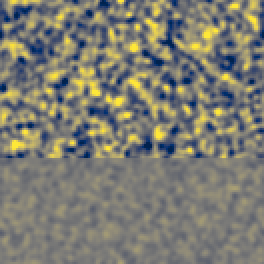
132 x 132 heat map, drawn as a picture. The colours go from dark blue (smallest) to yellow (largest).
Stripes: none. Mirror symmetry: none. Grain: blotchy. Seam: horizontal, 60% of the way down, the bottom part calmer. Slope: none. Average level on the scale: 50%.
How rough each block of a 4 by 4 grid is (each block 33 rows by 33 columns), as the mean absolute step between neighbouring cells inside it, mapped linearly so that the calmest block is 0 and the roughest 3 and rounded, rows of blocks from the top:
3333 | 3333 | 1111 | 0000
